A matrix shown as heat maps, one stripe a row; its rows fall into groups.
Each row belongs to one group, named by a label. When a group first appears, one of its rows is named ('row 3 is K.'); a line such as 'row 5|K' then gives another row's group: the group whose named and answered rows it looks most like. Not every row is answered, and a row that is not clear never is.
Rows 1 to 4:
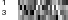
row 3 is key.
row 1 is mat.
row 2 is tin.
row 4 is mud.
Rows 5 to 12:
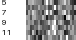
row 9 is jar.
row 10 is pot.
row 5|mat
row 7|mat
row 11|jar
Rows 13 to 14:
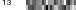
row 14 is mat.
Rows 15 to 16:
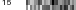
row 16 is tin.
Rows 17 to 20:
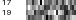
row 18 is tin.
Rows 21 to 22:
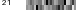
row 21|mud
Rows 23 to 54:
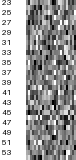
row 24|key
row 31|jar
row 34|mud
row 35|pot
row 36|key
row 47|jar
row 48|mud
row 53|mud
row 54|key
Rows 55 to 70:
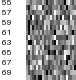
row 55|mud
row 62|pot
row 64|tin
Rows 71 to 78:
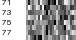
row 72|tin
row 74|tin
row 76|mud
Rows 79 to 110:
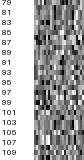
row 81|mud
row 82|mud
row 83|key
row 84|mud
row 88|mud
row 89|jar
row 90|mat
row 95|key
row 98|jar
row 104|mud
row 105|mat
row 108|key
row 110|key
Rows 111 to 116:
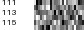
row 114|tin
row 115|mat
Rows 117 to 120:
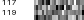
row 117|key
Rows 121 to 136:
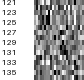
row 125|key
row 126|pot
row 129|mat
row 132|pot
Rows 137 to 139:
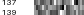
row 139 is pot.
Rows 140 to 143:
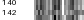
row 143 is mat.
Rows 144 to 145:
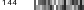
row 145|mat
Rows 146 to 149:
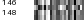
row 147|pot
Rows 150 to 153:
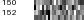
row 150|mat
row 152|key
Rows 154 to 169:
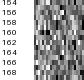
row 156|jar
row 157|mat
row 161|mat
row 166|tin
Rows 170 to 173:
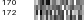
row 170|key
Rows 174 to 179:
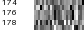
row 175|tin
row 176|mud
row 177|mud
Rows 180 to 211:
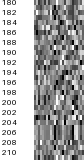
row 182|tin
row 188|mud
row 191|pot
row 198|mat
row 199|jar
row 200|jar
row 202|mud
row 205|mud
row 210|mat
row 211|jar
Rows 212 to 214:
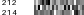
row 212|key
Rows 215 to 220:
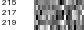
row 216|pot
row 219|pot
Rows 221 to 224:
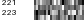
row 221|mat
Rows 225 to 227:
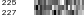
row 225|pot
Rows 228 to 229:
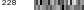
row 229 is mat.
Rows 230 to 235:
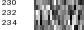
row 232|tin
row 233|tin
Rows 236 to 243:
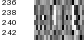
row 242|mud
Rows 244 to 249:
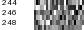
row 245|tin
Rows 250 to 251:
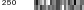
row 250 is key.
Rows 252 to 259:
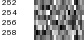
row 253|key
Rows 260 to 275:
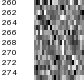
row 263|pot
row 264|key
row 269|jar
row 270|jar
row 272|mud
